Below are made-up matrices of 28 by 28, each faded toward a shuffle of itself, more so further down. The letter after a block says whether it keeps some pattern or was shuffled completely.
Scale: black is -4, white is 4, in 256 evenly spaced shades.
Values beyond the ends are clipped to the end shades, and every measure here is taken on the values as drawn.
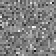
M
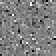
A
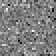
M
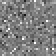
M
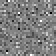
A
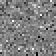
M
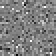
A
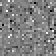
A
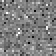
M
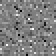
A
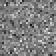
A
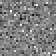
M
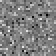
M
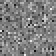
A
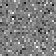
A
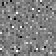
M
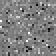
M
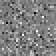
A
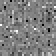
A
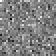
A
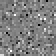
M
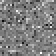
A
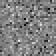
A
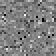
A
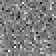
A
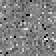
A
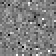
A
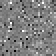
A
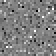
M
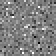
M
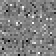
A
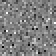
M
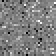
M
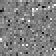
M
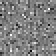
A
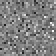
A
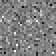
M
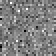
A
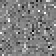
M
